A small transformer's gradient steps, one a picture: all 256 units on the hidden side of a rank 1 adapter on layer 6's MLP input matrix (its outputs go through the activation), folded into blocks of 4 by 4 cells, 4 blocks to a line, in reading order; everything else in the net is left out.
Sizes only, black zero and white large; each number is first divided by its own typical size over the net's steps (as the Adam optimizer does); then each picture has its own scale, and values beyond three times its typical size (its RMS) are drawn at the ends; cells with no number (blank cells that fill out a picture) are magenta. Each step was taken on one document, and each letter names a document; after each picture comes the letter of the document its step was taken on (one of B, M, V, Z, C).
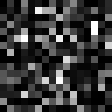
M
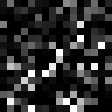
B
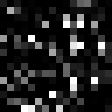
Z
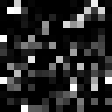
B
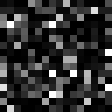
M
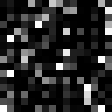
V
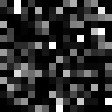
B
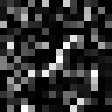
B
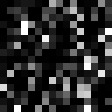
V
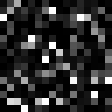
Z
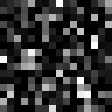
V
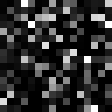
V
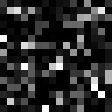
B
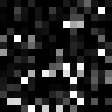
Z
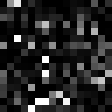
Z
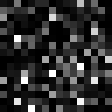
Z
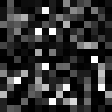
M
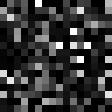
M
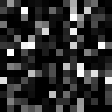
B
